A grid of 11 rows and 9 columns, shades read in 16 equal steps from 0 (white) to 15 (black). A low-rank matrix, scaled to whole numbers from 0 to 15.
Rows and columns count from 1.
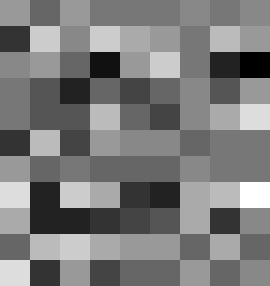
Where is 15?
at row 3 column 9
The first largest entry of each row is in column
2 1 9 3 6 1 2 2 2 1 2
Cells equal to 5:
8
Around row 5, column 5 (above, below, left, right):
11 7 4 11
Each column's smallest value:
2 3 3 3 5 3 5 4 0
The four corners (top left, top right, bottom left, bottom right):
6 7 2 7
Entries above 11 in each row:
0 1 3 1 0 1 0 3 4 0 1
